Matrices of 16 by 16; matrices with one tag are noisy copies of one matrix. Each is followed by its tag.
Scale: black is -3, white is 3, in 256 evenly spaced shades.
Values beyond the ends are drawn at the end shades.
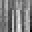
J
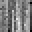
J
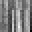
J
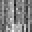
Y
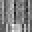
Y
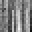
J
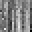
J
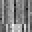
Y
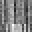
Y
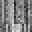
Y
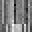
Y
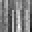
J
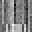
Y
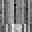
Y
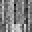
Y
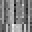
Y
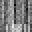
Y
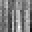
J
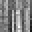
J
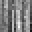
J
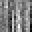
J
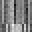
Y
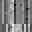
Y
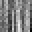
J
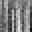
J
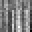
J
